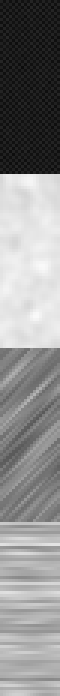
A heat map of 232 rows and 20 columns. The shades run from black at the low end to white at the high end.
It is made of 4 by 1 panels. Panel 1,1: very low, checkered, faint in contrast. Panel 2,1: very high, blotchy, faint in contrast. Panel 3,1: middling, slanting up to the right. Panel 4,1: high, streaked across.
